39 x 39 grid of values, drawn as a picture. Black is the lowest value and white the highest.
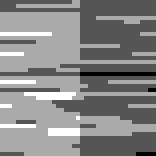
Average level on the scale: 50%. Seam: vertical, 50% of the way across, the left part higher. Grain: streaks across.
